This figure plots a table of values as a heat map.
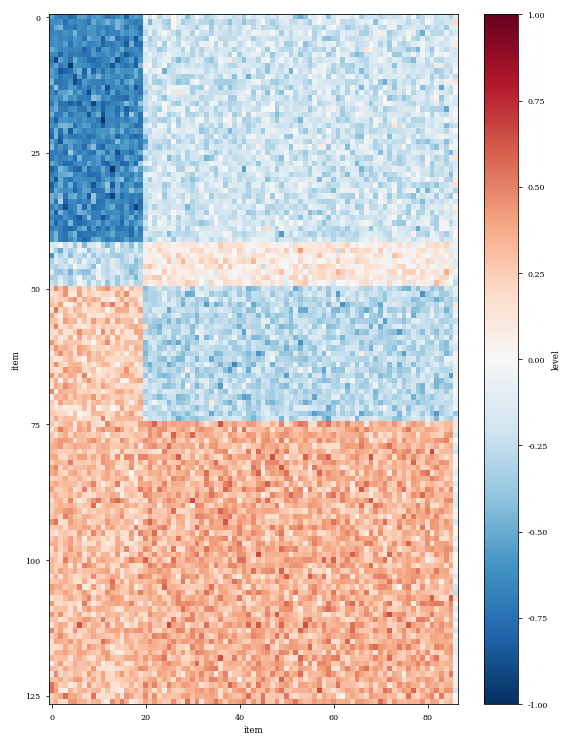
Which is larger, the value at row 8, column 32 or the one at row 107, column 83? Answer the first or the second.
the second
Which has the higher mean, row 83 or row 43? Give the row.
83
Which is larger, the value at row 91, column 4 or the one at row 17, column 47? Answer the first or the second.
the first
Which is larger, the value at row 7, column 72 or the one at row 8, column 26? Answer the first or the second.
the first
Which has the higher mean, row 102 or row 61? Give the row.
102
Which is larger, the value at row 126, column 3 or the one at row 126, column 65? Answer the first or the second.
the second
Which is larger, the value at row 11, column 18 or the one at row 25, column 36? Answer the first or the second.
the second
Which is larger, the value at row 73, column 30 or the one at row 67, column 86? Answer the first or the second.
the second
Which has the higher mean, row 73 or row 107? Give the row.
107
